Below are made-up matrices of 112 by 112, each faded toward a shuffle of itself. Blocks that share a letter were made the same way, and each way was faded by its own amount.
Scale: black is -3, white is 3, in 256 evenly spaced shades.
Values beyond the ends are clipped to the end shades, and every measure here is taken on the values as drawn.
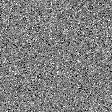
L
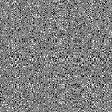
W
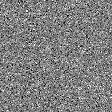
L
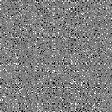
W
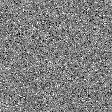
L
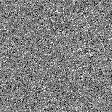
L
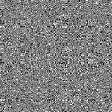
W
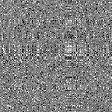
W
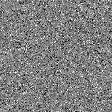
L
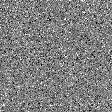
L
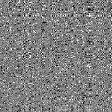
W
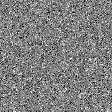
L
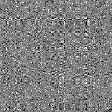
W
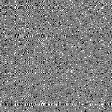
W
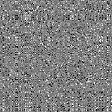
W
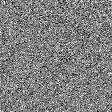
L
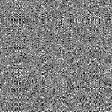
W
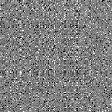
W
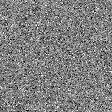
L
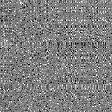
W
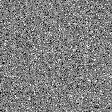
L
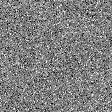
L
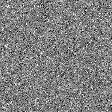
L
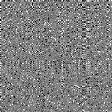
W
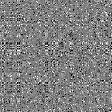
W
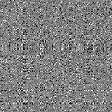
W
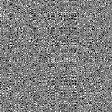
W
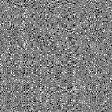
W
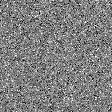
L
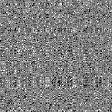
W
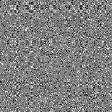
W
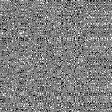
W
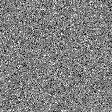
L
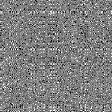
W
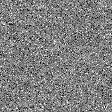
L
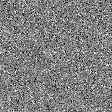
L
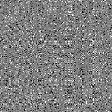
W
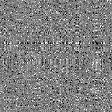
W
